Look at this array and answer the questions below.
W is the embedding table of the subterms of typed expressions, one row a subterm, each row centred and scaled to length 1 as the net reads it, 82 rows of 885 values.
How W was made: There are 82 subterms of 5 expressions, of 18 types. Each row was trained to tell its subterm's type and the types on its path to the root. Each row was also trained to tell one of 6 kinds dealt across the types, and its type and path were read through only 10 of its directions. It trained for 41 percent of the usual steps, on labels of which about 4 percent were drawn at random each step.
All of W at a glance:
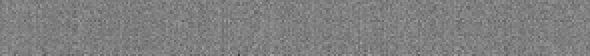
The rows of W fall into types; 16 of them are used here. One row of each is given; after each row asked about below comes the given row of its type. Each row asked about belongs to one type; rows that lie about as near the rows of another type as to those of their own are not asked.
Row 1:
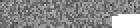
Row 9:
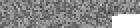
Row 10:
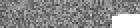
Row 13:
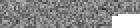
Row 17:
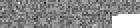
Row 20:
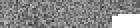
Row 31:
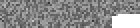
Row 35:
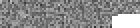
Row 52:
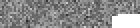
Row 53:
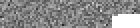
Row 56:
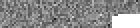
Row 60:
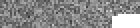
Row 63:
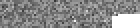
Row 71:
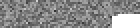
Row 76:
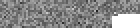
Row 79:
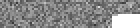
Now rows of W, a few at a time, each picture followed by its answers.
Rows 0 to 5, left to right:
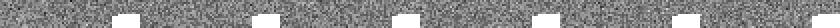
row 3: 71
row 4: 35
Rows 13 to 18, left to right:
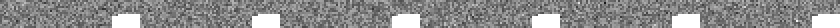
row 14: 60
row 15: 53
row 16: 53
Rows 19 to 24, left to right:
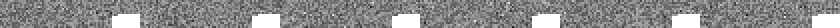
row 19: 35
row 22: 63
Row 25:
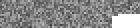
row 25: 60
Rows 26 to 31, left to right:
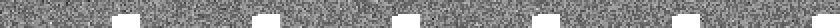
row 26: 1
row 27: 71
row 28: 56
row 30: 31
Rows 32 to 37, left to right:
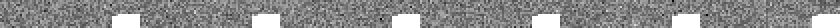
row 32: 31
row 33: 10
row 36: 10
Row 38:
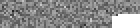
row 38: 13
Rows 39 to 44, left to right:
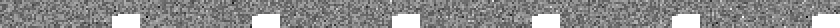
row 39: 63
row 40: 35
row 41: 10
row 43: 53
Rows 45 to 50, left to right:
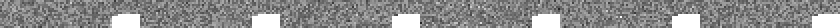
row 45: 53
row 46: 10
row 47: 60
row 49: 56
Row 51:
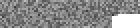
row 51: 53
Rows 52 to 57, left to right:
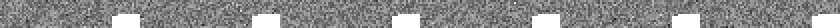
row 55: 63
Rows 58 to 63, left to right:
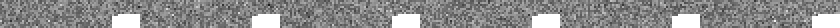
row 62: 56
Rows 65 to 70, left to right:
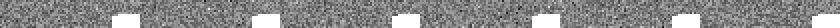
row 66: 1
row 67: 60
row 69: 71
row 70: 1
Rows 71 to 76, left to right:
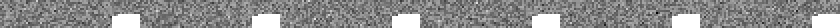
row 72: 60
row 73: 20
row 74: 1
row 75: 35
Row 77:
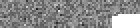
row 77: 35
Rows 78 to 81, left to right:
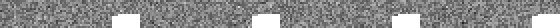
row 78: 63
